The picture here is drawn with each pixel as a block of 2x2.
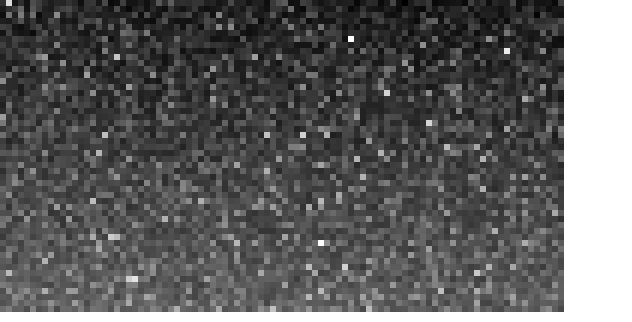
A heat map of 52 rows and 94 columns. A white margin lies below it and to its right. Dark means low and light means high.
Stripes: none. Slope: up to the bottom. Grain: fine. Average level on the scale: 30%.
